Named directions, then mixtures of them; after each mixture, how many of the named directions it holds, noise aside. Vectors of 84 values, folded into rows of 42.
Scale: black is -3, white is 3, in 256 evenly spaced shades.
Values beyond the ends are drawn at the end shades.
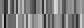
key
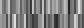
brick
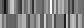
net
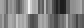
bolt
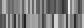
two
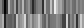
two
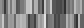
two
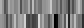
three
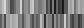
two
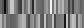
one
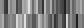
three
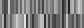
three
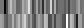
three
